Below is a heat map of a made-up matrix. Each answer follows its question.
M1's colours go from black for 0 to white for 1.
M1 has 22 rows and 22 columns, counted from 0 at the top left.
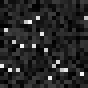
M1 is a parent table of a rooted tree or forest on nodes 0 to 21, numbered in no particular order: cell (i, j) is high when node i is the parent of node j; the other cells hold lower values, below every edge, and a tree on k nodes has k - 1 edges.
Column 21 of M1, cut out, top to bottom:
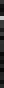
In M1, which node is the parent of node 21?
4
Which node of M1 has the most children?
17
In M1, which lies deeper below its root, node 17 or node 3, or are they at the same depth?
node 3
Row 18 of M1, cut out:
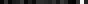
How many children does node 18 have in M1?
1
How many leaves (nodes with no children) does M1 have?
10
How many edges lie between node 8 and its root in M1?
3
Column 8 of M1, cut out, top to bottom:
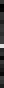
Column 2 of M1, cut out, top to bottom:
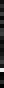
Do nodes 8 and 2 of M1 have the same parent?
no
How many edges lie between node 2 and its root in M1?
1
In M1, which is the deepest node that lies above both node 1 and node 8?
11
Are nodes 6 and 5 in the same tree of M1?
yes
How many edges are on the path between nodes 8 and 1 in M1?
4
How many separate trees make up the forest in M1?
3
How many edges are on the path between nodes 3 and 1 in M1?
6
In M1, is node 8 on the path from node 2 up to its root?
no
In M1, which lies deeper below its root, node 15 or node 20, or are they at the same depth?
the same depth
